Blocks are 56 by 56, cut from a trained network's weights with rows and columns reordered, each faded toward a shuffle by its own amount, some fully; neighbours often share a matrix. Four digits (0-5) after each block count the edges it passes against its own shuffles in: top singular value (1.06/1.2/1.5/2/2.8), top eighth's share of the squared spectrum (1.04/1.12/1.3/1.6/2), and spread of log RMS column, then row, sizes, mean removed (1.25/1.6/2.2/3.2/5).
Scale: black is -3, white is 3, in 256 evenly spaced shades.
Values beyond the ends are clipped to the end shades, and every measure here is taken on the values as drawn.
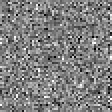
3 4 2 2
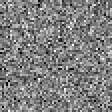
1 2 0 0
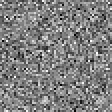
2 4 1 2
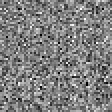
2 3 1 1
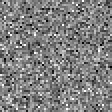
0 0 0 0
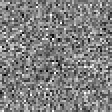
2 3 1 1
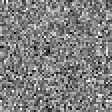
2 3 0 1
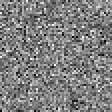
1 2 0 0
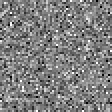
0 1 0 0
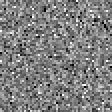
0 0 0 0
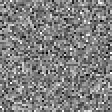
1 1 0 0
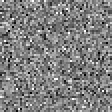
0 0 0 0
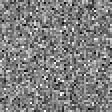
0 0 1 0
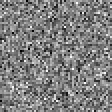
0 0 0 0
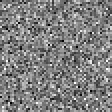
1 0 0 0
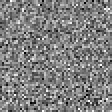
2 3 0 2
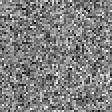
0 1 0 0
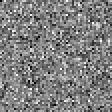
1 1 0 0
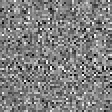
3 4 1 3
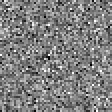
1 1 0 0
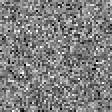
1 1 0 0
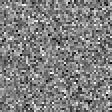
1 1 0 0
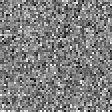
2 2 0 1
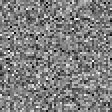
2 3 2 1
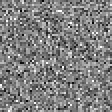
0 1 0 0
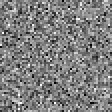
0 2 0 0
